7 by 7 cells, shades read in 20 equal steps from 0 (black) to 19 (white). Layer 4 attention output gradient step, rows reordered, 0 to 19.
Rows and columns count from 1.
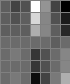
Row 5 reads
8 9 8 4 6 8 10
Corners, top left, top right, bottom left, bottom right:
7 0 8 13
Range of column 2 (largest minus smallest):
4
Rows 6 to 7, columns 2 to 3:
8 8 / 9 8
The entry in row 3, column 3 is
7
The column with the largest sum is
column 4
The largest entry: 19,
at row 1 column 4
